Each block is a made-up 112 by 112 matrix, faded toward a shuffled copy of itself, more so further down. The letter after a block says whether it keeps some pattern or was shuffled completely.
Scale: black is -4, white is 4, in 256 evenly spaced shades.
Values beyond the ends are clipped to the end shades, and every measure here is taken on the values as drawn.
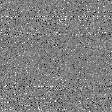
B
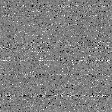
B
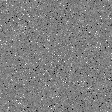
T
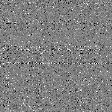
B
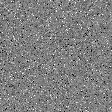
T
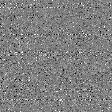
B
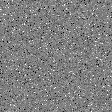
T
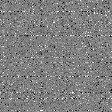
B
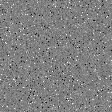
T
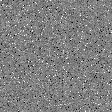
T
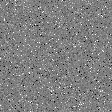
T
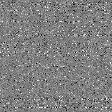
B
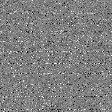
B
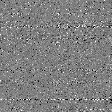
B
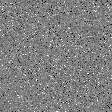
T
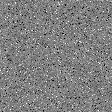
T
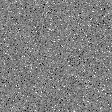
T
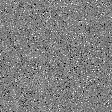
T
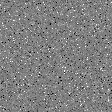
T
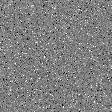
T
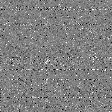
B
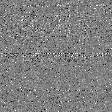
B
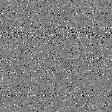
B
